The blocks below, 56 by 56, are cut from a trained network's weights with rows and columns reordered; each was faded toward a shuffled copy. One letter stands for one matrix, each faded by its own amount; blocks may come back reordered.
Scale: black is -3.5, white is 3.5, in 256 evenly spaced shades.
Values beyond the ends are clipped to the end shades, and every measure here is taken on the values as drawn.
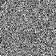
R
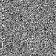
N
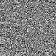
R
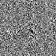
N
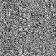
N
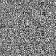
R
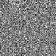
N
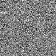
R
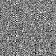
N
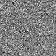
R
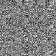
N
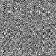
N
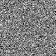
R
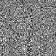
N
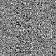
N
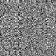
N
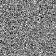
R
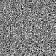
R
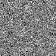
R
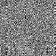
N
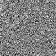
R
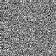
N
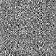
N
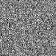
R
